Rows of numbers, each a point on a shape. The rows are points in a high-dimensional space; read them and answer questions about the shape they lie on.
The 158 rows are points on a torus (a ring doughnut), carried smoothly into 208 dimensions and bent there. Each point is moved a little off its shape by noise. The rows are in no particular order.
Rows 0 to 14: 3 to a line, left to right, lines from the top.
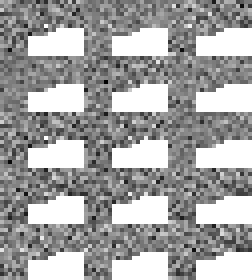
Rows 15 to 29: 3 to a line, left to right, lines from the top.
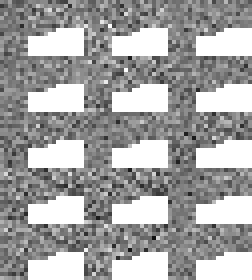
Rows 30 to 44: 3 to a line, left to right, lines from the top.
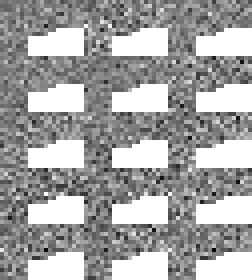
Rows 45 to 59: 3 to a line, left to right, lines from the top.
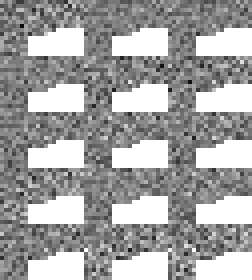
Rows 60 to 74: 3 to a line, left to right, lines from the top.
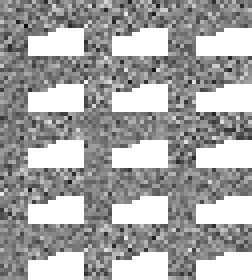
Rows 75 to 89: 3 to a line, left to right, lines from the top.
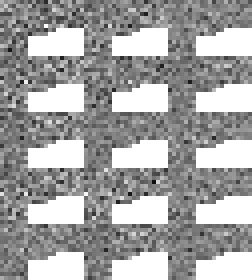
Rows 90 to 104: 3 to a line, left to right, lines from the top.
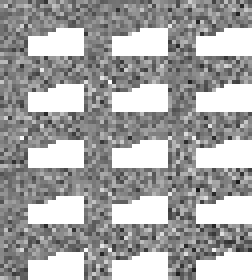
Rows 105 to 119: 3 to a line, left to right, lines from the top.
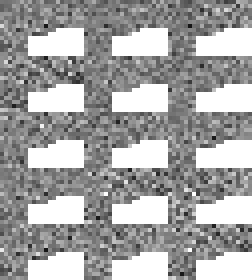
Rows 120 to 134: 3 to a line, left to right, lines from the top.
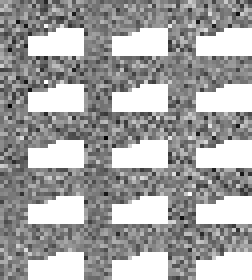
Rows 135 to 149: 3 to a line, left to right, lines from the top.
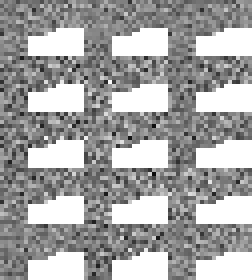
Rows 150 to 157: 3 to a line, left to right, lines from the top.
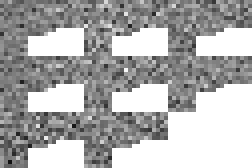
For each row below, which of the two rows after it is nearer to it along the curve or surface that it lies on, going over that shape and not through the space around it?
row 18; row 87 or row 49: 49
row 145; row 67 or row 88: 88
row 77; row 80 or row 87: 87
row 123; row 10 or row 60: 10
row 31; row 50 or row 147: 50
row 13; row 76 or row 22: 76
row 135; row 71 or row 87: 71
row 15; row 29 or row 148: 148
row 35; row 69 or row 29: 69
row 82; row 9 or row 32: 9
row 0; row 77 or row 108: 108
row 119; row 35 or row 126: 35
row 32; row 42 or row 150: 42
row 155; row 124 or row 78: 78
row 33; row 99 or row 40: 40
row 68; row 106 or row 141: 141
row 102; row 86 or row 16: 86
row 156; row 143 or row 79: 143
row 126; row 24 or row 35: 35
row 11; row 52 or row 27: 52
